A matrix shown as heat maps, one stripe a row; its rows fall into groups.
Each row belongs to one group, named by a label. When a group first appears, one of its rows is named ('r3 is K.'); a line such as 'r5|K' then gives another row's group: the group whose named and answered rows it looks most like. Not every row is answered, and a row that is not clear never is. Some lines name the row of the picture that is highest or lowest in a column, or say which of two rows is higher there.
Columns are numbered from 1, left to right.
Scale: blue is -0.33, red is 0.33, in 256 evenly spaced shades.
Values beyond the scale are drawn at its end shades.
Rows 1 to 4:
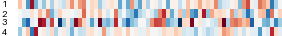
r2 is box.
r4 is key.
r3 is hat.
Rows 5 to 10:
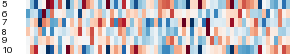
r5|hat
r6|key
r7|key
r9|box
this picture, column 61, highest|8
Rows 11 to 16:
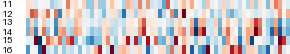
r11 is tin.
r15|key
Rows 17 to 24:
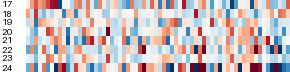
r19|box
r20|hat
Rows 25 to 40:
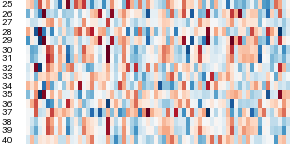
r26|key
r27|hat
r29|key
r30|hat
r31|hat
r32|key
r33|box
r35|key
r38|hat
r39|hat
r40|box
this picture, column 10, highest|37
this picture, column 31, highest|37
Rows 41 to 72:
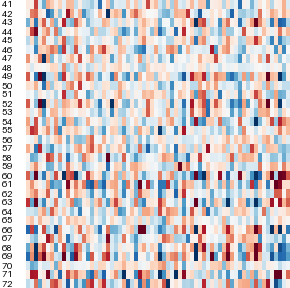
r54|box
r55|tin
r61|tin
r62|tin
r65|tin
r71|tin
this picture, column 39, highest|59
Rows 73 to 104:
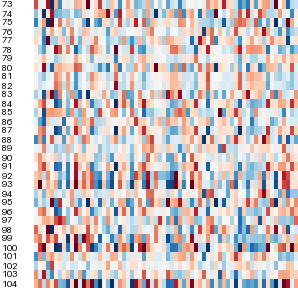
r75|key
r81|hat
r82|hat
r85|box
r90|tin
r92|tin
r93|tin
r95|key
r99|tin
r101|box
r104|tin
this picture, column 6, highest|78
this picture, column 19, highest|74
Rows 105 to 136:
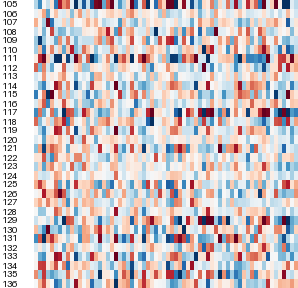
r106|key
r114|hat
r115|key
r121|box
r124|hat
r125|tin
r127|tin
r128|hat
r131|box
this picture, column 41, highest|111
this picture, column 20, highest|105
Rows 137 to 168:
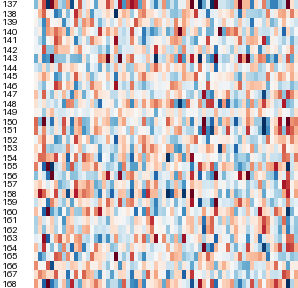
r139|tin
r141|hat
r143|key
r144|key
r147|box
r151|box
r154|tin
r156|key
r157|tin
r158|tin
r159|key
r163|key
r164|box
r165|hat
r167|tin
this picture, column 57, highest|160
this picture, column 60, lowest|137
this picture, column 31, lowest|143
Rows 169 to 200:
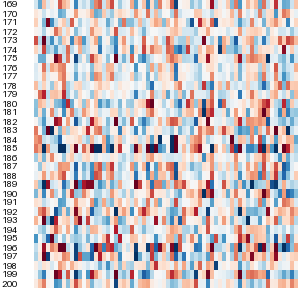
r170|tin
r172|hat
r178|box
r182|hat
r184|tin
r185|tin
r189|tin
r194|hat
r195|key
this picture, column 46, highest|195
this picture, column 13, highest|189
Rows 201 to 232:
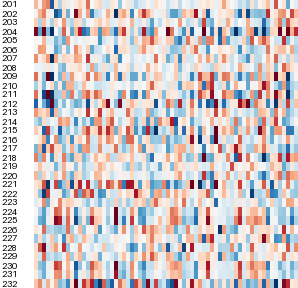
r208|tin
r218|box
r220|box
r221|key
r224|hat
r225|hat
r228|tin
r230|hat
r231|hat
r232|tin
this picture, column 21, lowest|202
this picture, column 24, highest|221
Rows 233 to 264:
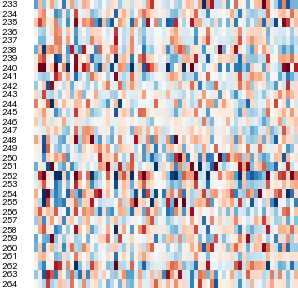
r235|tin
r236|hat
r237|hat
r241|hat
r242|key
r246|box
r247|tin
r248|tin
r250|box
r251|key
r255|tin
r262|hat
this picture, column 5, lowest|244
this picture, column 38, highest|255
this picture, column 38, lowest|240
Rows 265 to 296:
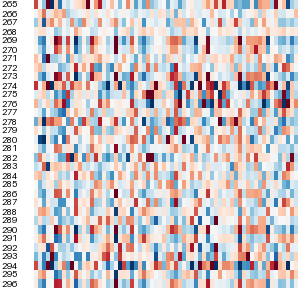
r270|hat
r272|tin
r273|hat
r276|box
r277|tin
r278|box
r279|tin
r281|hat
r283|key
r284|tin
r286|hat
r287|tin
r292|key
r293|key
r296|hat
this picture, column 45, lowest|276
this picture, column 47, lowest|275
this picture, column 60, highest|294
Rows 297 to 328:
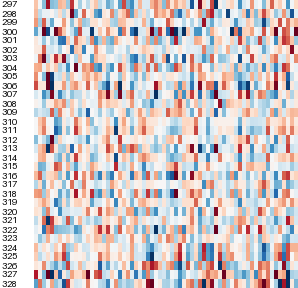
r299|box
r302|box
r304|tin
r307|key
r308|box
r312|key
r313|key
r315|hat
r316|tin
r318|tin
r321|key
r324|box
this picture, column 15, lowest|300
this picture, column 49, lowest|298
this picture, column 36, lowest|300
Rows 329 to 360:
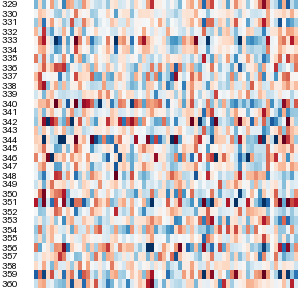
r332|box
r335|box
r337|tin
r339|key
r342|key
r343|box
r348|hat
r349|box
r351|box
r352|hat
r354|box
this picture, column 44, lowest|333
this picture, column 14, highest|340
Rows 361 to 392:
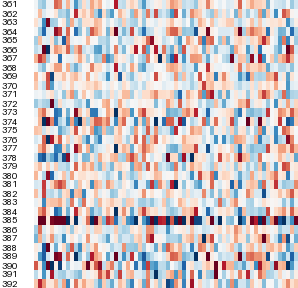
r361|hat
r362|tin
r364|hat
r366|key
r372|key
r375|tin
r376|key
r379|tin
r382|box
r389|hat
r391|key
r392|tin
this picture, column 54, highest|374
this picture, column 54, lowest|369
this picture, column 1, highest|390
